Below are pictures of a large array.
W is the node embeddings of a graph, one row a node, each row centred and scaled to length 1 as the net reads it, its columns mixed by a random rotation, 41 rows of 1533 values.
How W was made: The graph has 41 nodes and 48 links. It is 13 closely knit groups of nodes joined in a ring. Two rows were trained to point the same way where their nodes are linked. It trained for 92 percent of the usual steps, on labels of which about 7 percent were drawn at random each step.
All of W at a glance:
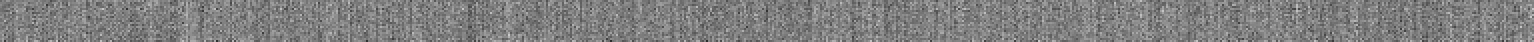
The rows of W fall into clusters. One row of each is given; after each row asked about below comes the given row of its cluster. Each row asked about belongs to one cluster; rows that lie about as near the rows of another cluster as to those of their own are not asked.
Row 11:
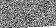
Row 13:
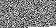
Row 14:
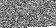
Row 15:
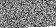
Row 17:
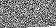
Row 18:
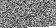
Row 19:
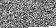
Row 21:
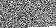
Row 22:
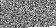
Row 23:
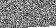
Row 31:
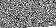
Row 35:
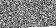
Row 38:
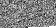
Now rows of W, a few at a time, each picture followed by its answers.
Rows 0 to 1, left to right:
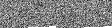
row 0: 13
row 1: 14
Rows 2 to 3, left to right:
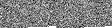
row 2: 38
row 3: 19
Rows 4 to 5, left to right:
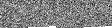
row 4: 38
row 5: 17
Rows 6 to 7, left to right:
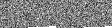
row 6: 23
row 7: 18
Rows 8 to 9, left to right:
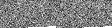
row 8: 31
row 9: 31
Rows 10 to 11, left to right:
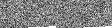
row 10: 23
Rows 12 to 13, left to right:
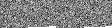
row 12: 22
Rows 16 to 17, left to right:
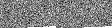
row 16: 11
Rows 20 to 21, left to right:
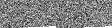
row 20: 11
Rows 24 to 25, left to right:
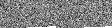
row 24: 31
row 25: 15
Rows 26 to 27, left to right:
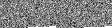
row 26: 13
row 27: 18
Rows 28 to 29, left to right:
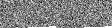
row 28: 21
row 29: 15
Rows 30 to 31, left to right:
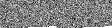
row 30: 38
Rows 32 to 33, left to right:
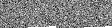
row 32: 17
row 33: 35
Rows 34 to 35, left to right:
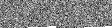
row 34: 14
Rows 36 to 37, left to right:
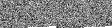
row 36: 21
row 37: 19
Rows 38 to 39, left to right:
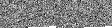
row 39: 22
